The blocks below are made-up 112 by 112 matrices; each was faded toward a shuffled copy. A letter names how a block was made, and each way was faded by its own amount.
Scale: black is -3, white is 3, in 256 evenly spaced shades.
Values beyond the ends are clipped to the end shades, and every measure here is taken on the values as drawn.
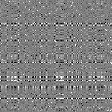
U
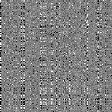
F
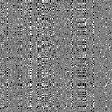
F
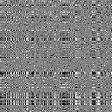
U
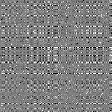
U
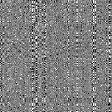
F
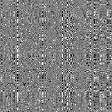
F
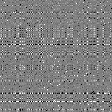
U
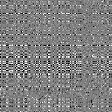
U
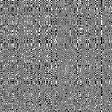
F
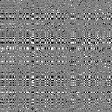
U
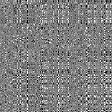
F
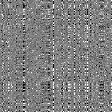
F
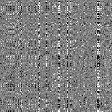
F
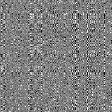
F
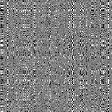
F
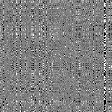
F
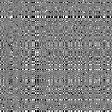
U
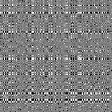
U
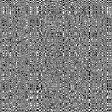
F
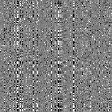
F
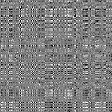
U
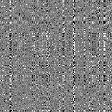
F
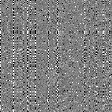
F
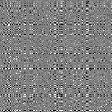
U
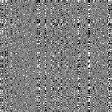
F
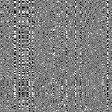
F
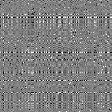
U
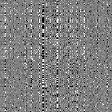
F
